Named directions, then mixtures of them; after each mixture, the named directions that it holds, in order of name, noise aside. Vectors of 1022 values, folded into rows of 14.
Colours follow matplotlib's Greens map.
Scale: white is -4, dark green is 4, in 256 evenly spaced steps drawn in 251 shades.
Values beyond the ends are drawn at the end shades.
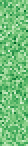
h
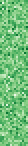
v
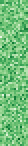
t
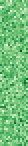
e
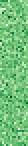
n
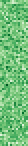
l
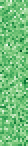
e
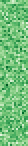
l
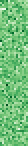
n, v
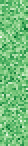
t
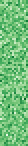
h, t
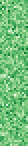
v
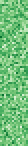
t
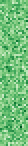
l, t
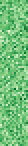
t, v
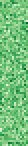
h, l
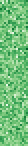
n, v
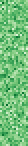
v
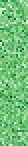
n
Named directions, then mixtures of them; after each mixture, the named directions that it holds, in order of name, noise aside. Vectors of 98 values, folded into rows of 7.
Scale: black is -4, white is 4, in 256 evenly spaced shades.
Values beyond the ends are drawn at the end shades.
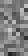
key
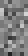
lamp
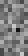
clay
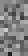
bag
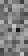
clay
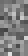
bag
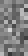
clay, key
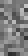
key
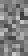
bag, key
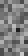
clay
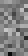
bag, key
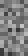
clay, lamp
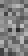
clay, lamp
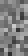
bag, clay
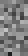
bag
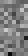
bag, key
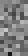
bag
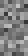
bag, lamp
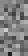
bag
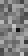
clay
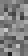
bag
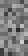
clay, lamp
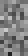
bag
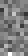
key, lamp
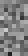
bag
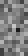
clay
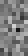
bag, clay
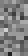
bag
